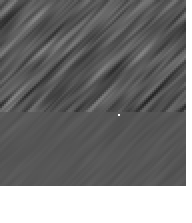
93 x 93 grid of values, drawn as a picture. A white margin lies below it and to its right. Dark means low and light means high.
Mirror symmetry: none. Grain: diagonal, up to the right. Lone odd cells: 1, higher than its neighbours. Odd rows or columns: none. Seam: horizontal, 60% of the way down, the bottom part calmer. Histogram: heavy tails on both sides. Slope: none.
